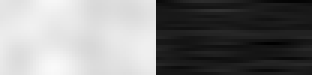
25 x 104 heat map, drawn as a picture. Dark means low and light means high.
It is made of 1 by 2 panels. Panel 1,1: very high, smooth, faint in contrast. Panel 1,2: very low, streaked across, faint in contrast.
